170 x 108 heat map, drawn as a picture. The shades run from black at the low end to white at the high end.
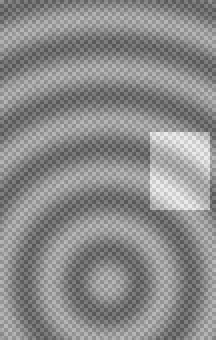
Rings: centred on the bottom middle. Ninth with the highest average: middle right. Odd patch: higher, in the middle right.
